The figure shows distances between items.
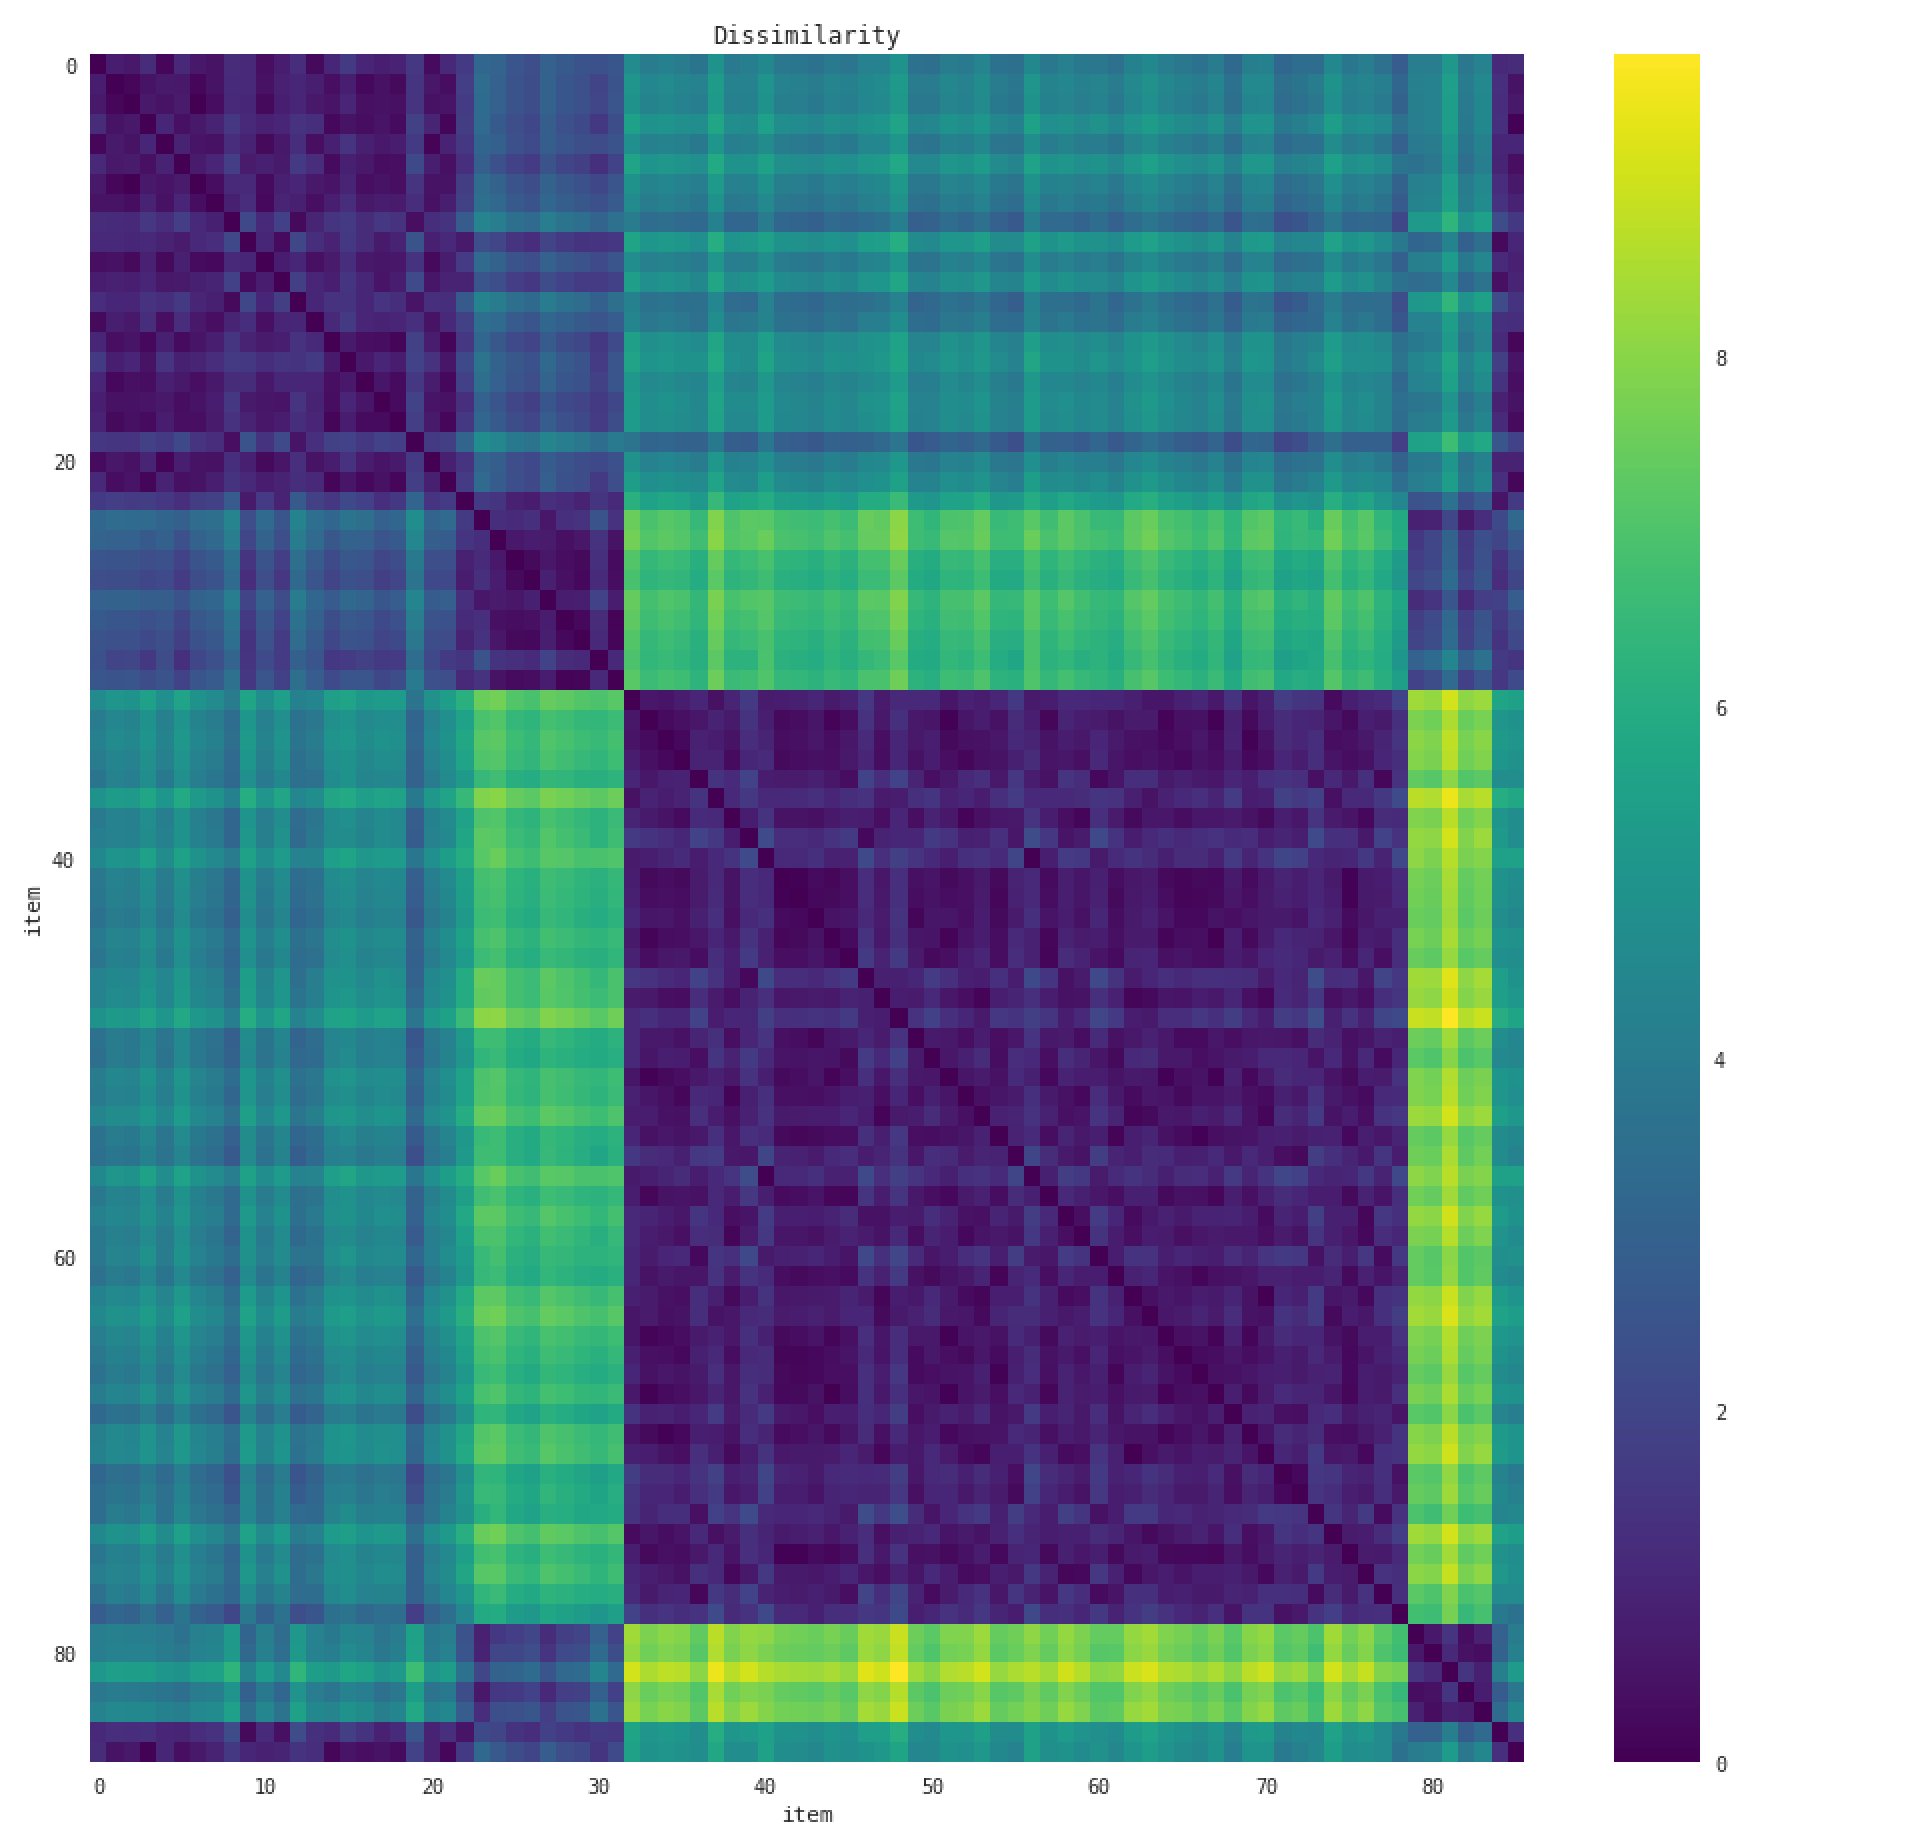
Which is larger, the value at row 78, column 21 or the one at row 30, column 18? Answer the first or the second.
the first
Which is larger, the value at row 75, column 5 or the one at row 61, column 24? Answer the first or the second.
the second
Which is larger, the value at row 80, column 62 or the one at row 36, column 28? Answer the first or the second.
the first
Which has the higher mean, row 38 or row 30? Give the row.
30
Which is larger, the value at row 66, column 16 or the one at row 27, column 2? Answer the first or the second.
the first
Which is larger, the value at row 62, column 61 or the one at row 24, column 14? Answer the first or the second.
the second
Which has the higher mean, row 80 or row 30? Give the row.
80
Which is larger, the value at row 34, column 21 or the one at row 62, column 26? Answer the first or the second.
the second
